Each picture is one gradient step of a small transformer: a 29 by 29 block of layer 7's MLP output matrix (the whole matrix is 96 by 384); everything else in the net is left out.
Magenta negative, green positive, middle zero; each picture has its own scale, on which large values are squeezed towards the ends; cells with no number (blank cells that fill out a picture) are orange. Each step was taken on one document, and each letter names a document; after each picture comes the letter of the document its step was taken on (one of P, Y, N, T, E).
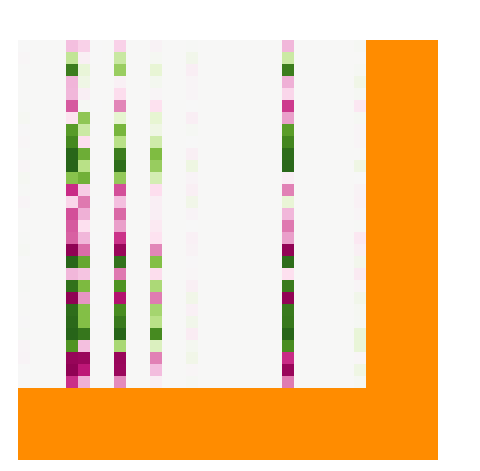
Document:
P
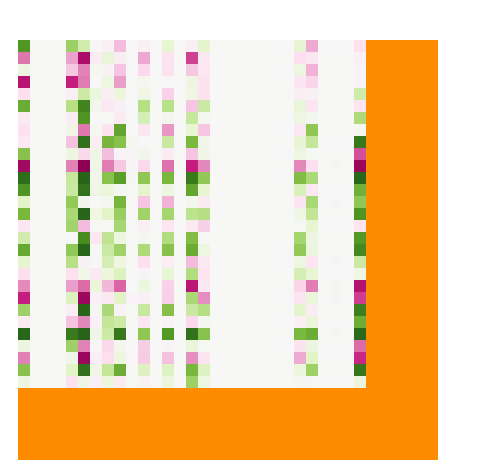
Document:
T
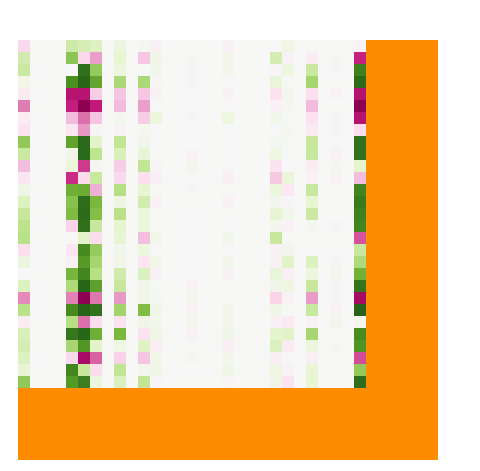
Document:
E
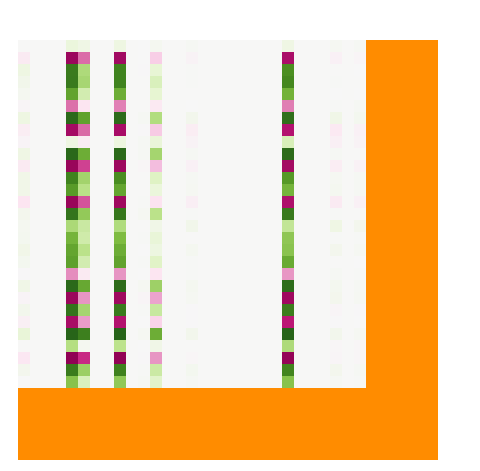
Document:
P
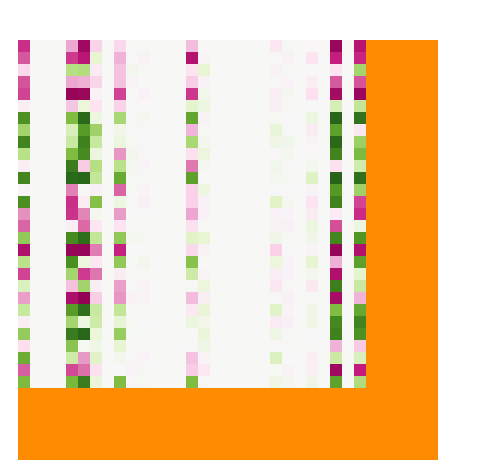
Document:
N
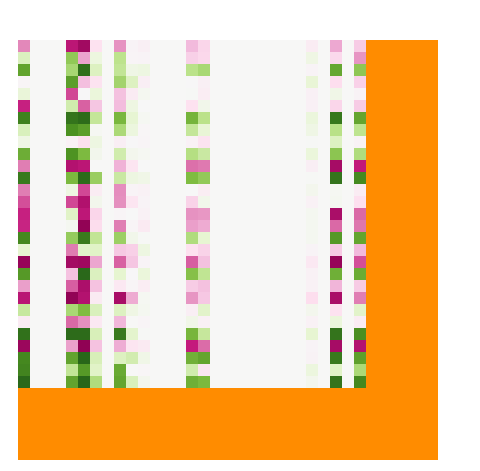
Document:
N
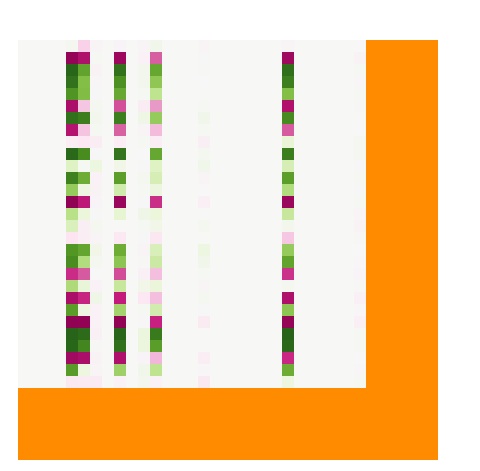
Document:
P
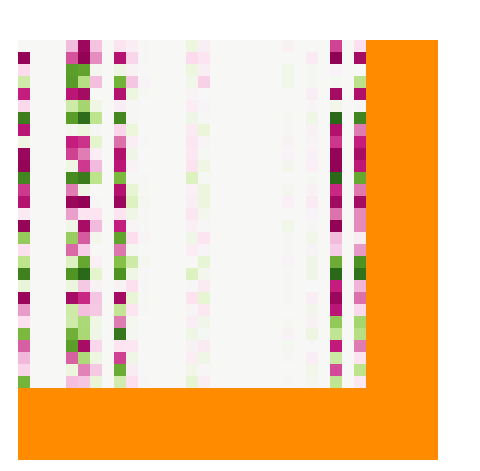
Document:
N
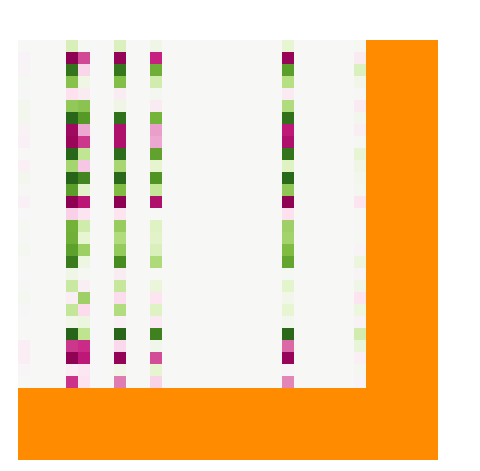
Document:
P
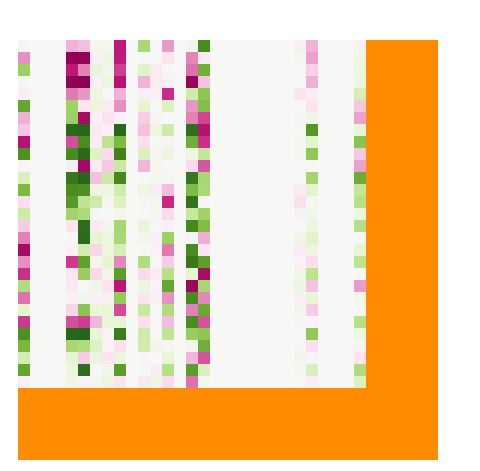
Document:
T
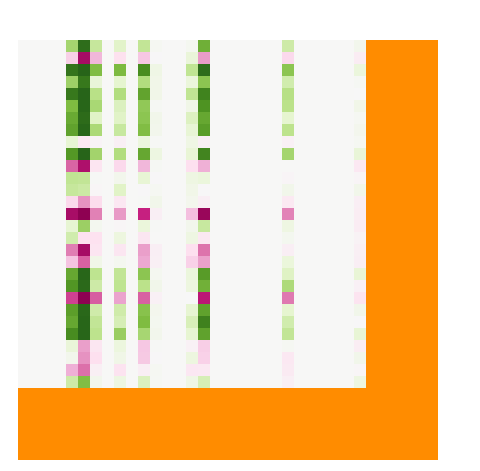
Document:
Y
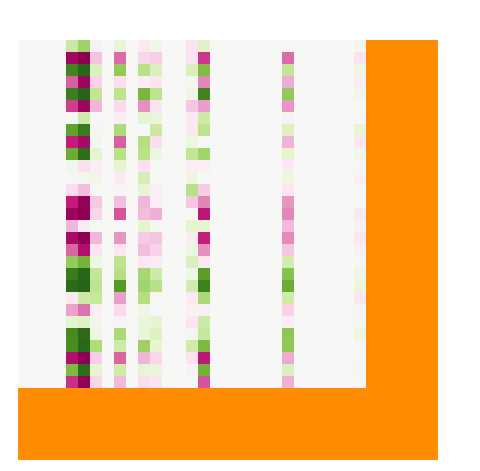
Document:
Y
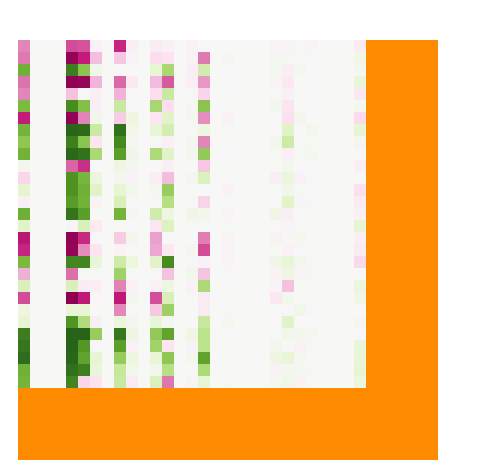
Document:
T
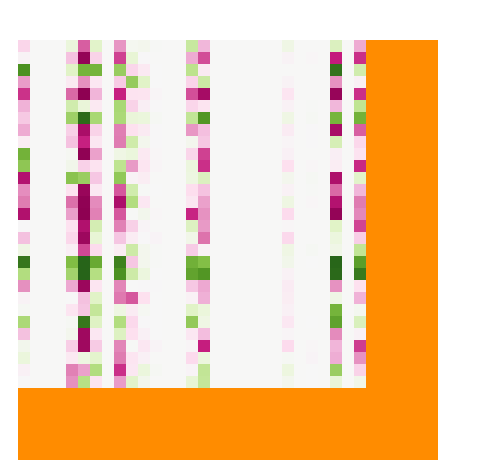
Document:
N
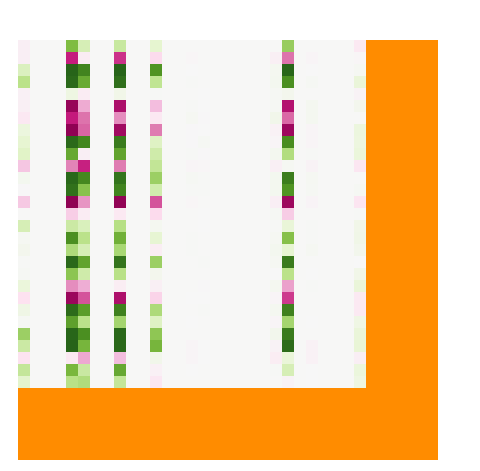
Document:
P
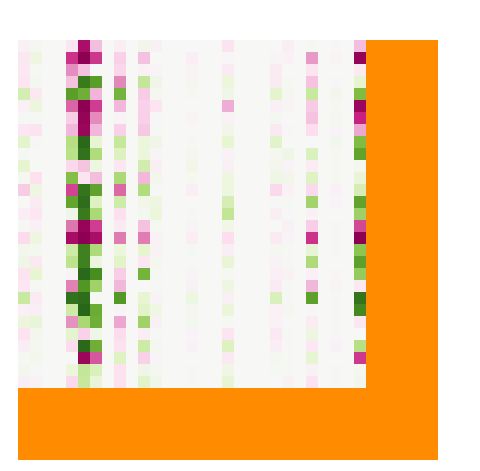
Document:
E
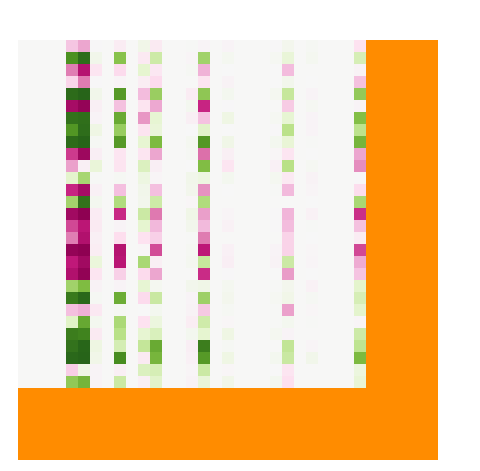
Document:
Y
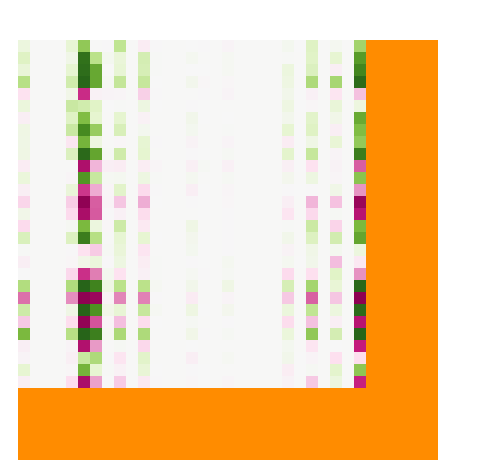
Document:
E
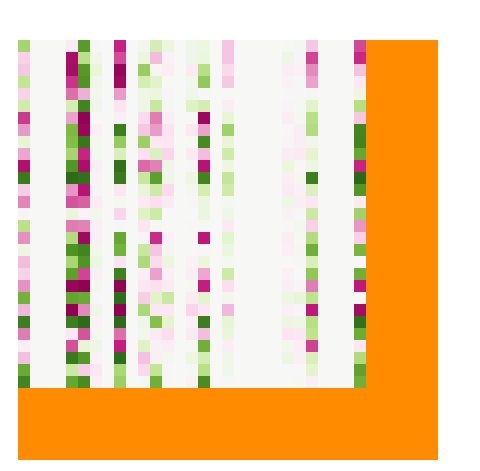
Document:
T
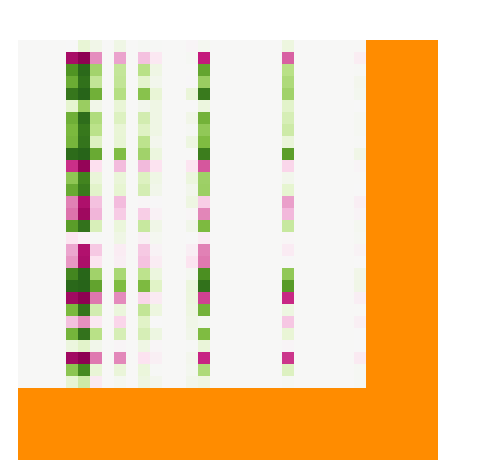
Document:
Y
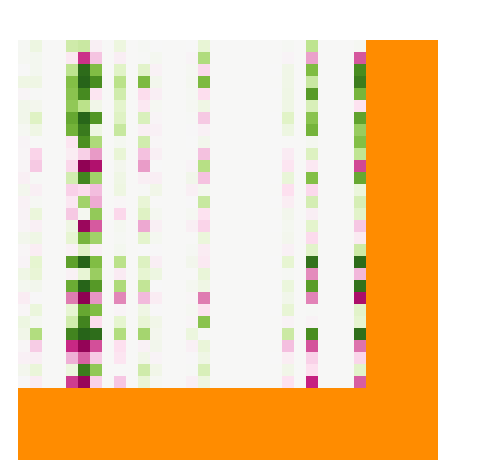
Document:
E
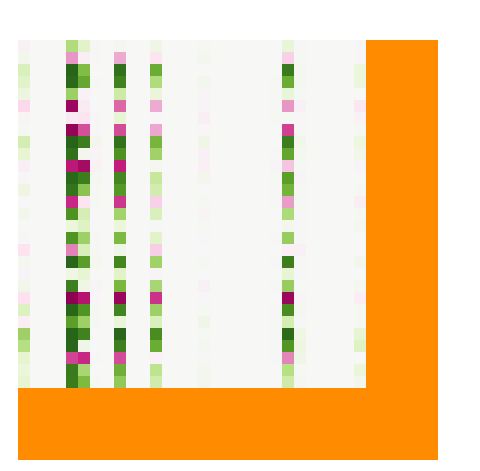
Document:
P
